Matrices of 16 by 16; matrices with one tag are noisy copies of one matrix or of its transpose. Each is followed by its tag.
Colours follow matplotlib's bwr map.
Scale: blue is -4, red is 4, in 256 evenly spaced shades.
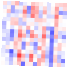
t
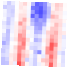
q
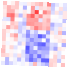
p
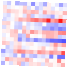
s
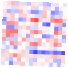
t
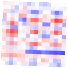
t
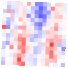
q
